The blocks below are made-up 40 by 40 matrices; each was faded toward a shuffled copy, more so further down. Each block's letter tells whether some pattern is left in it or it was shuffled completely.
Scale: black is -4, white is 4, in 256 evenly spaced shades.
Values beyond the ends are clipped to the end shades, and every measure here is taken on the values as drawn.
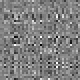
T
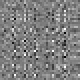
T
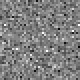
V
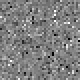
V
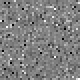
V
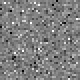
V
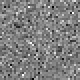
V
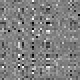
T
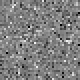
V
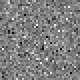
V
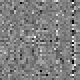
T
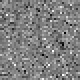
V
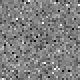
V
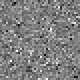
V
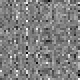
T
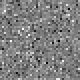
V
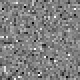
V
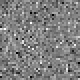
V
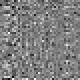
T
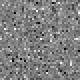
V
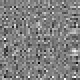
T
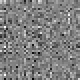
T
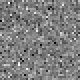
V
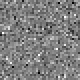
V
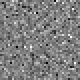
V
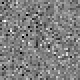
V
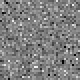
V
